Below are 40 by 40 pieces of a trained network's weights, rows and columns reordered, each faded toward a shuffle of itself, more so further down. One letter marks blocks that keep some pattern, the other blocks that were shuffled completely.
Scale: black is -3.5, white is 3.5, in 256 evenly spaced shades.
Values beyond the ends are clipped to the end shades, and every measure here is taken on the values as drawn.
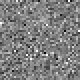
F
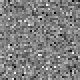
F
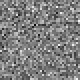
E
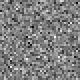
E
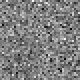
E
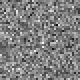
E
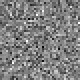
F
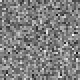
E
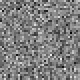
F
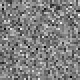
E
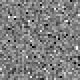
E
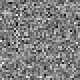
F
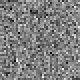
E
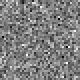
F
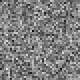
E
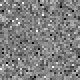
E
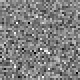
F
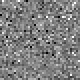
F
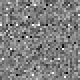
F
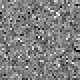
E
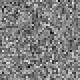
F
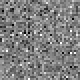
F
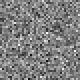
F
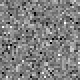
E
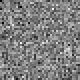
F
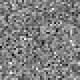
E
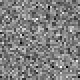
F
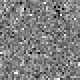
F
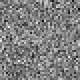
E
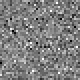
F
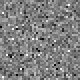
F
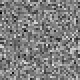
E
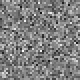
E
